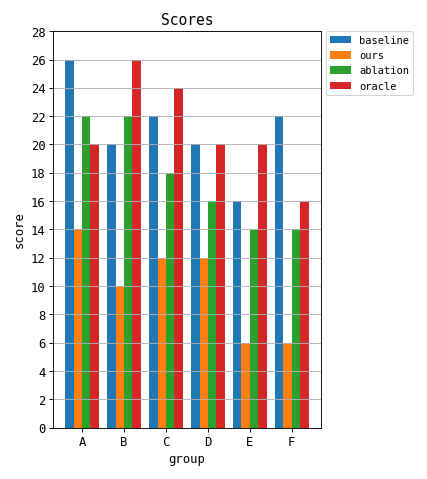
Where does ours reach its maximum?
A
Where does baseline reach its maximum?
A
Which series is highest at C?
oracle
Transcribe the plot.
Title: Scores
x-axis: group, ticks A B C D E F
y-axis: score, ticks 0 2 4 6 8 10 12 14 16 18 20 22 24 26 28
Legend: baseline, ours, ablation, oracle
Values:
baseline: 26 20 22 20 16 22
ours: 14 10 12 12 6 6
ablation: 22 22 18 16 14 14
oracle: 20 26 24 20 20 16
